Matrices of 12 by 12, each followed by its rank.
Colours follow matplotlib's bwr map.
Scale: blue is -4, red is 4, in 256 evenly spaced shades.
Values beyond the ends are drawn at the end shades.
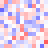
full rank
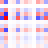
one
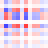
one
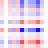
one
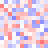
full rank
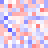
full rank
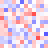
full rank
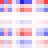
one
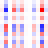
one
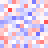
full rank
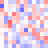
full rank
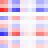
one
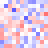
full rank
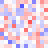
full rank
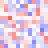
full rank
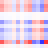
one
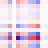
one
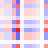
one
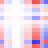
one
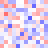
full rank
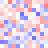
full rank
